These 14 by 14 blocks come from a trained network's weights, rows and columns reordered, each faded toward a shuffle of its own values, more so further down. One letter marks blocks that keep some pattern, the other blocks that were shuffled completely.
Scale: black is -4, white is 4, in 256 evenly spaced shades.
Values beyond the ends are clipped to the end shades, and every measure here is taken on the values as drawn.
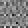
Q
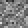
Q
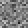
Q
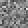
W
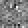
W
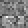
Q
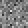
W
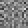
Q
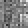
Q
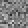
Q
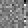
Q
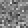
W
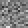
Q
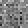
Q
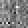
Q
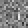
Q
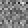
Q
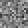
W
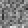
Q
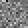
W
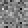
Q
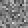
W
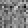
Q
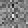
Q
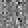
Q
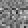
Q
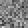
W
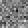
Q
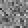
Q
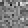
Q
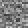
Q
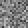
W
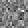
Q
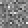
W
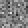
W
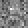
Q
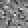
W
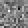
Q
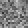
W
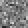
W
